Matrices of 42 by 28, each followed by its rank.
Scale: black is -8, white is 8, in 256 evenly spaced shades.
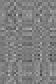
three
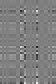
one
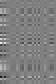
one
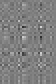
two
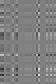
one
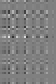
one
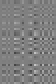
one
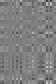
two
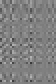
two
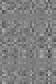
three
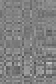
three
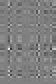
two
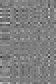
three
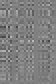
two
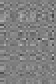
three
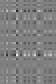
one
